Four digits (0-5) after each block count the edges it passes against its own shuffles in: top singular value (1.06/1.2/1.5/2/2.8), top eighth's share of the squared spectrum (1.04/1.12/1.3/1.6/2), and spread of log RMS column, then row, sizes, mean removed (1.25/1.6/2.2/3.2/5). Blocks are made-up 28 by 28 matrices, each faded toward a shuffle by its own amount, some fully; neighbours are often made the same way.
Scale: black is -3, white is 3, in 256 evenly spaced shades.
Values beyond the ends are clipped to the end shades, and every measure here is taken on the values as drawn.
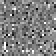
2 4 2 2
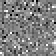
0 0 0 0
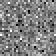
1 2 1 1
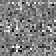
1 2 1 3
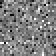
1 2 0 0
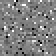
1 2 0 1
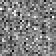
1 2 0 0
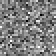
2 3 0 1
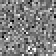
0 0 0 0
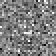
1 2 0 1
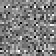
3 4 1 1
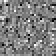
2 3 1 1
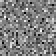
1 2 0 0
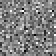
2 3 0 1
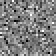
0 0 0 0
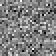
1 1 0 0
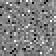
0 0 0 0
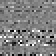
2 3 0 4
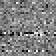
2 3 0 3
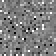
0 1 0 0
